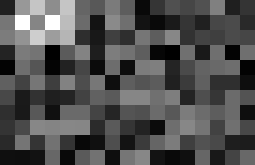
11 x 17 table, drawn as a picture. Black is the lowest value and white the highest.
Mirror symmetry: none. Average level on the scale: 30%. Roughest part: top left. Ninth with the highest average: top left. Odd patch: higher, in the top left.
